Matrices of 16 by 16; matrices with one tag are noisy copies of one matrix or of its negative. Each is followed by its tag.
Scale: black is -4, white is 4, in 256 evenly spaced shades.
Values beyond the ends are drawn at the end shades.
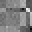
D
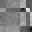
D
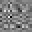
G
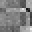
D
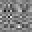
G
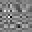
G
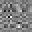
G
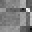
D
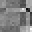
D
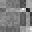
D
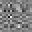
G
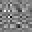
G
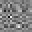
G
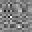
G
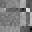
D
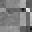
D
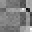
D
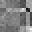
D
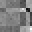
D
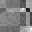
D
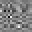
G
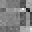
D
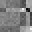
D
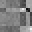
D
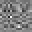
G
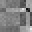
D
